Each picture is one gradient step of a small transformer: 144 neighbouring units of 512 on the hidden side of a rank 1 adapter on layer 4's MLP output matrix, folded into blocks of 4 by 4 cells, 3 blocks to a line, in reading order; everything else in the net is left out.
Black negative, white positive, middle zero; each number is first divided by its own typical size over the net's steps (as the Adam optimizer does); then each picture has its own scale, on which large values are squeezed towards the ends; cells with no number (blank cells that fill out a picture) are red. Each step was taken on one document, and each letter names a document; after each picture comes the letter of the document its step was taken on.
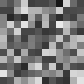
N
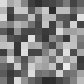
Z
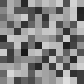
N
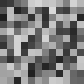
Z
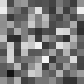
Z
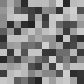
N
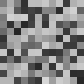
N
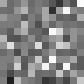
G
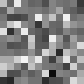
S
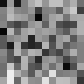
S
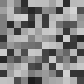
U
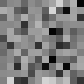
G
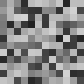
U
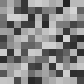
N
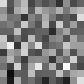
G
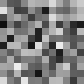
Z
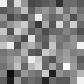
S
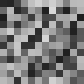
Z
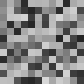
U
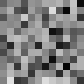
G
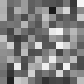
G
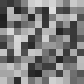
Z
